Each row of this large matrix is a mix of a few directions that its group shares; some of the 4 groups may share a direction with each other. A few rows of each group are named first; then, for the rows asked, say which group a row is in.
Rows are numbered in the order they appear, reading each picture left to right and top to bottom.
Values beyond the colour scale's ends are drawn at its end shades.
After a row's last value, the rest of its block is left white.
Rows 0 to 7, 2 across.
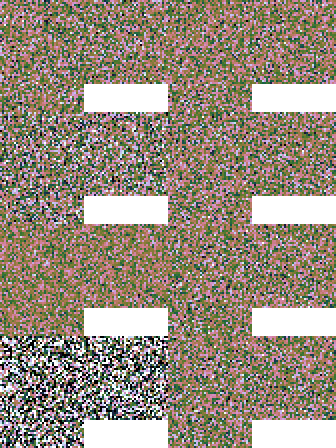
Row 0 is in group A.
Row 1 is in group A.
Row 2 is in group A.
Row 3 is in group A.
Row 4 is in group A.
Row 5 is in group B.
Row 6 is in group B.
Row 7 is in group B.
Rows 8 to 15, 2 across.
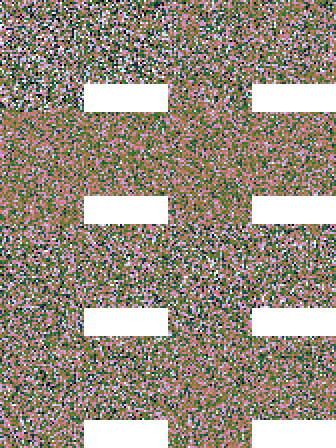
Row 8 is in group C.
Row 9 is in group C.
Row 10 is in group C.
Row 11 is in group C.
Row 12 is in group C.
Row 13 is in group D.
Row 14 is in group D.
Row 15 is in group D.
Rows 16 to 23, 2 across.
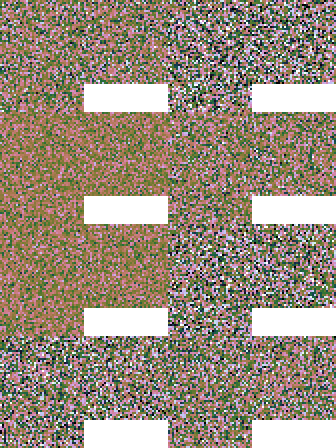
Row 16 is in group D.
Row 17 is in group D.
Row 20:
B
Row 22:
A
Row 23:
A
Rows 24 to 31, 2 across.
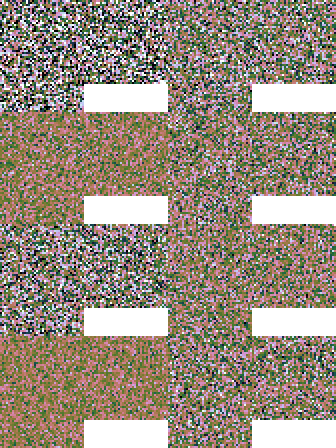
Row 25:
D
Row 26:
B
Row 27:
C
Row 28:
A
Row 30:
A
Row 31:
D
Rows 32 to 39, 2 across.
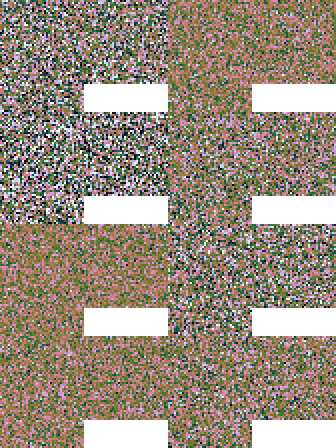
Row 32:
D
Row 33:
A
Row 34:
C
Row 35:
D
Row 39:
D
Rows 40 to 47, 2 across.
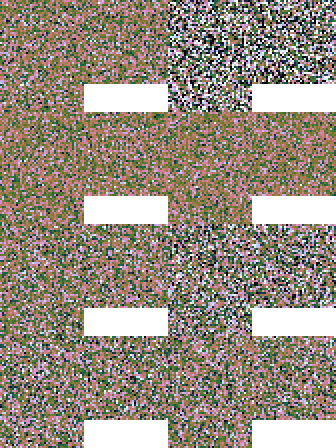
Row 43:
C
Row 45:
C
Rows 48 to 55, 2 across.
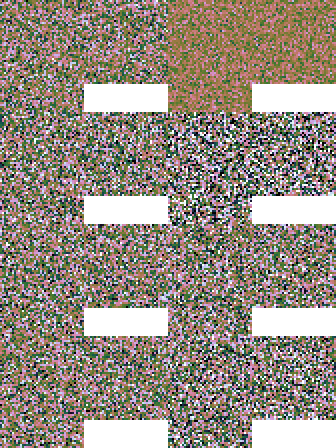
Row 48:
D
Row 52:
D
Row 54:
A
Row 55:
C
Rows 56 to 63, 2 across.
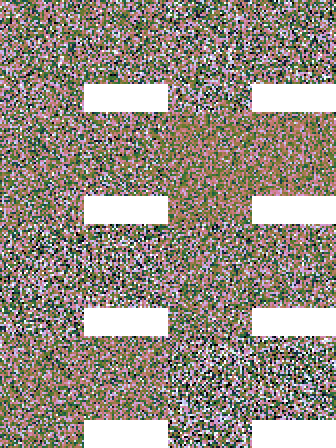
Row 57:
C
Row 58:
A
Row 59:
A
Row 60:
B
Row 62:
A
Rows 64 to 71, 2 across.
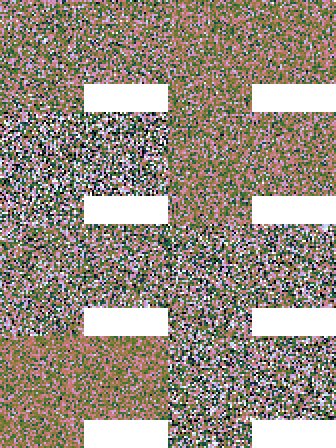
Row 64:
A
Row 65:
A
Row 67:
A
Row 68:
C
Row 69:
C
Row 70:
B
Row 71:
D
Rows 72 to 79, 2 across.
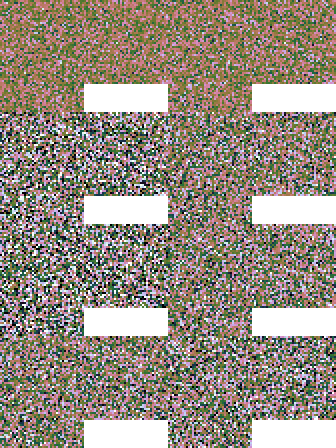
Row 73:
B
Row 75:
A
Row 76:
D
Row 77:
C
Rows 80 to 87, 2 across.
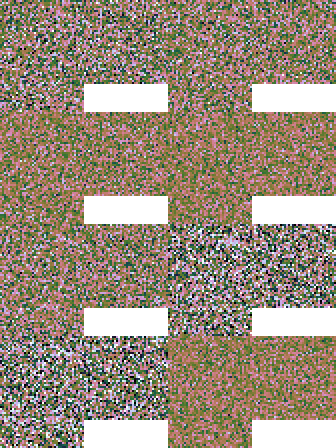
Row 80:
A
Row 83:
C
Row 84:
C
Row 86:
C
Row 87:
B
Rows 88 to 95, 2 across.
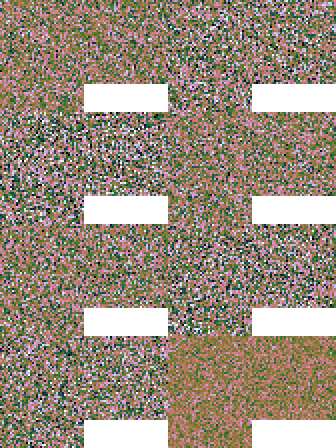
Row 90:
B
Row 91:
B
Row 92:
A
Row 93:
A
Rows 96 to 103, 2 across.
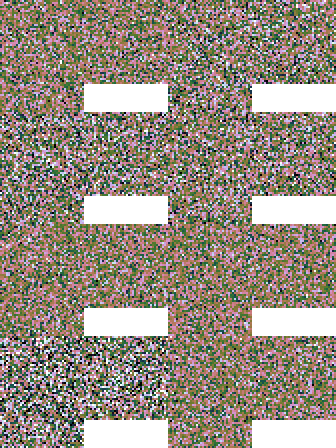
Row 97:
D
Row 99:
D
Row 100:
C
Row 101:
A
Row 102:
C
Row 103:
D
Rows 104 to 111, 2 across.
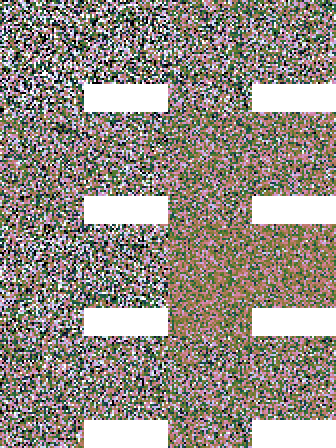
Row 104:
D
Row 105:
B
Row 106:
B
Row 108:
A
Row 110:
A
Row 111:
B
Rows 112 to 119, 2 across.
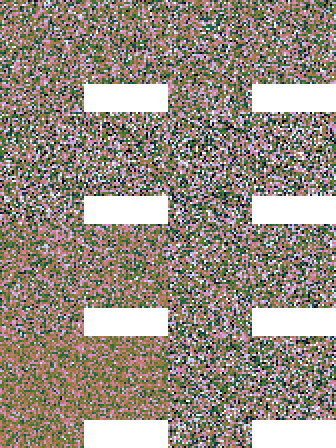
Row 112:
A
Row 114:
A
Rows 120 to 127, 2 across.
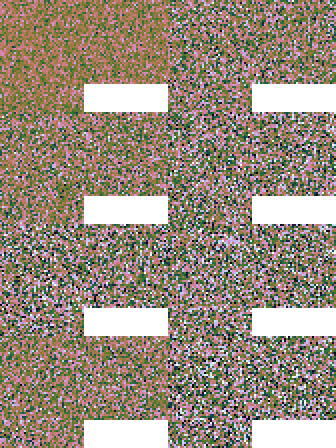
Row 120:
A
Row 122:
D
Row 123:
C
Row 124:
D
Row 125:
B
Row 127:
C
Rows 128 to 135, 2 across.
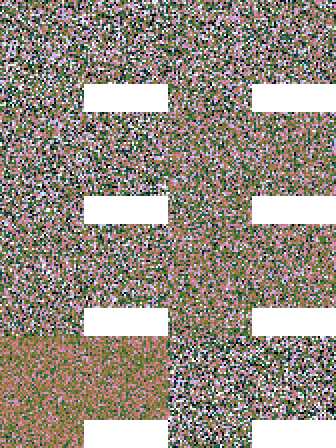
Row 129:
B
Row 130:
D
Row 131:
D
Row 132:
D
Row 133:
A
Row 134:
D
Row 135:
D
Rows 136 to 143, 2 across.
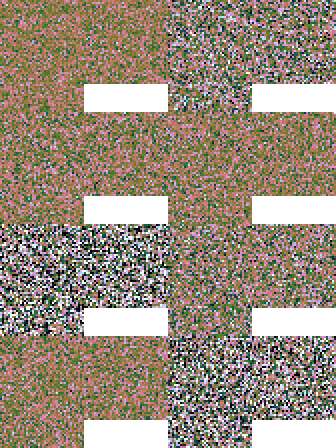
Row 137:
B
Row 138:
D
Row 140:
D
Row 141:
C
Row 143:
A
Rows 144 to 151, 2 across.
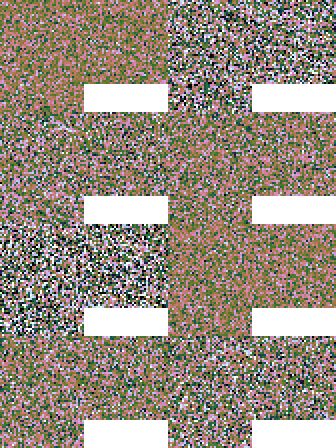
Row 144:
D
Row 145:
B
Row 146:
C
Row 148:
A
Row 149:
C
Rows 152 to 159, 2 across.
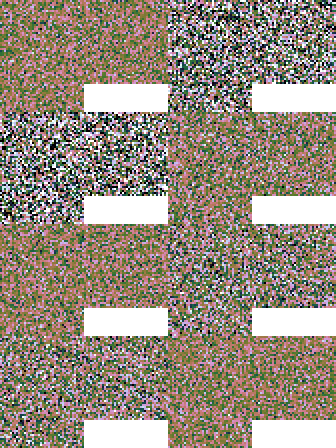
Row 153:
B
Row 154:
D
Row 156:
B
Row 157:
D
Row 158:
B
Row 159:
B
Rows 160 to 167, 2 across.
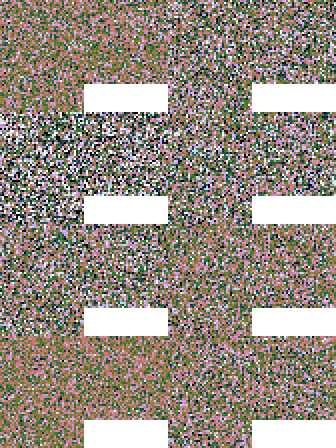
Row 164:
C
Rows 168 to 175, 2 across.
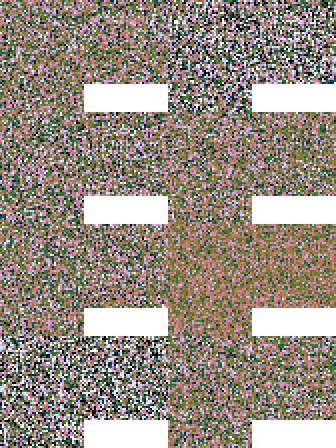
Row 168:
D
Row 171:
A
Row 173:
B
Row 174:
A
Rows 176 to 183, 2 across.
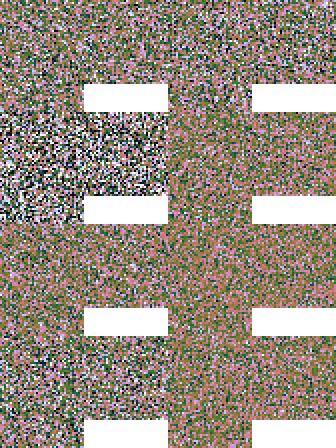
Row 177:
C
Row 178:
B
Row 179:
A
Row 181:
A
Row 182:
B
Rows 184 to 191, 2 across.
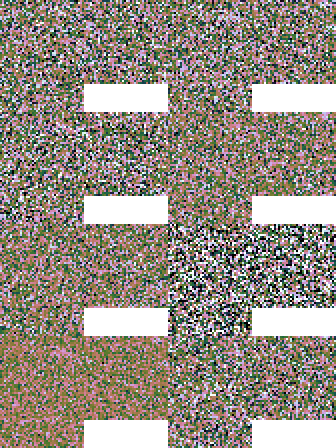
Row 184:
D
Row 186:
D
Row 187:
C
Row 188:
A
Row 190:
B
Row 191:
C
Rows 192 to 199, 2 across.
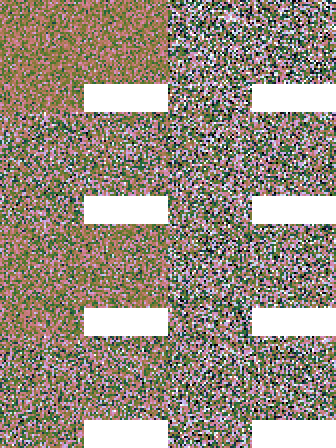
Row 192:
A
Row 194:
C
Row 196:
C
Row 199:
B
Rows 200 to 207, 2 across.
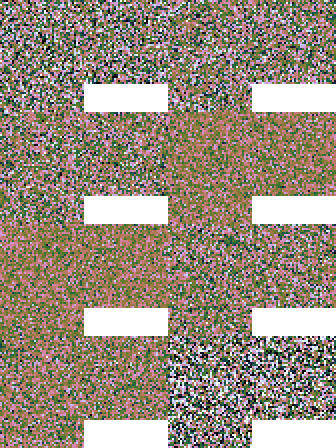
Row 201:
C
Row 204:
A
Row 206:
A
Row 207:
D
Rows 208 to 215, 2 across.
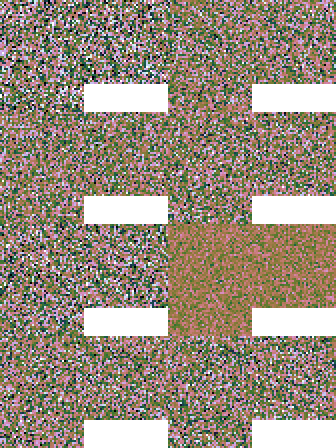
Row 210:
A
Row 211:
B
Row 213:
D
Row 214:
B
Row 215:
C
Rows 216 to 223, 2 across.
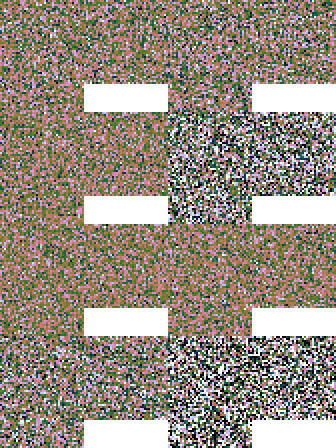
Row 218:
A
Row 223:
D
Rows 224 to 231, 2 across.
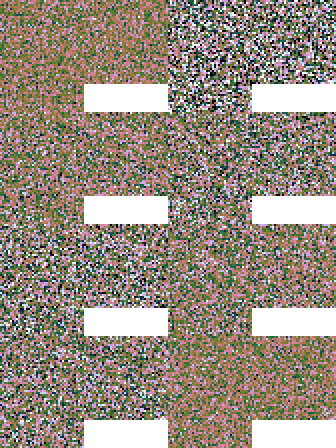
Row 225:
D
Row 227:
D
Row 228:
B
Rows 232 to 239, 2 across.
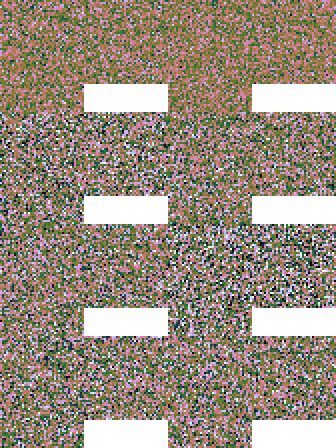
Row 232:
B
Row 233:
A
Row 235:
D
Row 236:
A
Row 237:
D
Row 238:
A
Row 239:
C
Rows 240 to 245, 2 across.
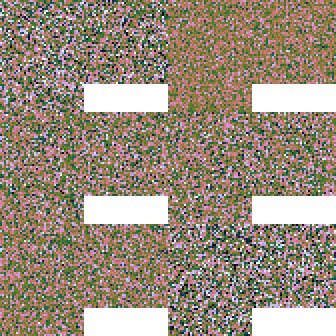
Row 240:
C
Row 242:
B
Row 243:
D
